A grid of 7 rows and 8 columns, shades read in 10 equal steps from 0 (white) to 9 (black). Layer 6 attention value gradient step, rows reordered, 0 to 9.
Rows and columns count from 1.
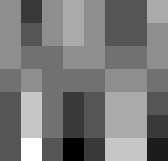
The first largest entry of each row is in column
2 2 2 1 4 4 4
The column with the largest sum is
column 4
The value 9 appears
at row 7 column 4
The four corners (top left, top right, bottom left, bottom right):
4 3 6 8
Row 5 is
6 2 5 7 6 3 3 6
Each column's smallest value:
4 0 4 3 4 2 2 3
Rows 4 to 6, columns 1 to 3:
5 4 5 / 6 2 5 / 6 2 5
